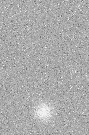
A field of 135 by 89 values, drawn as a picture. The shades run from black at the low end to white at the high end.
On average the colour sits 70% of the way up the scale. Neither half mirrors the other. A single bump stands in the bottom middle. There are no regular stripes. No row or column stands out. The bottom middle is the ninth with the highest average.
